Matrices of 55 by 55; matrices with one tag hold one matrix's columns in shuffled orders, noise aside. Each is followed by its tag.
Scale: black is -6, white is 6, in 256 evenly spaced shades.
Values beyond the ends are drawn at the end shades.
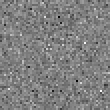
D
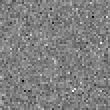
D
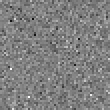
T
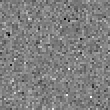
T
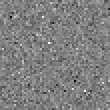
D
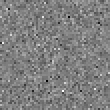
D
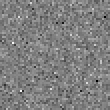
D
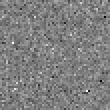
D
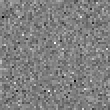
D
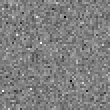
D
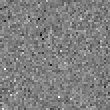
T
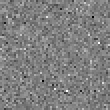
D
